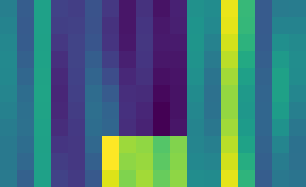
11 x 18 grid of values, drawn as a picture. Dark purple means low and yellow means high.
An odd patch, higher than its surroundings, sits in the bottom middle. Streaks run downward. Overall the values sit about 40% of the way up the scale. The ninth with the highest average is the bottom middle.
